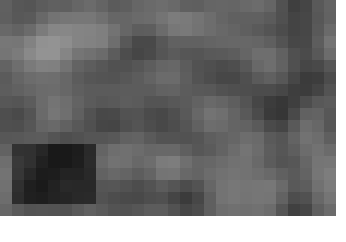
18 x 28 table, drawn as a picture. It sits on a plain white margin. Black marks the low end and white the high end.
The bottom left is the ninth with the lowest average. An odd patch, lower than its surroundings, sits in the bottom left. The top left is the ninth with the highest average. The bottom left is the roughest part. Neither half mirrors the other.
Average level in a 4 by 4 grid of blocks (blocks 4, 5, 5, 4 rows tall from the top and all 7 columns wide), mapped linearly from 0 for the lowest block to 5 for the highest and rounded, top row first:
5 4 4 3 | 5 3 3 2 | 1 3 4 3 | 0 2 4 4
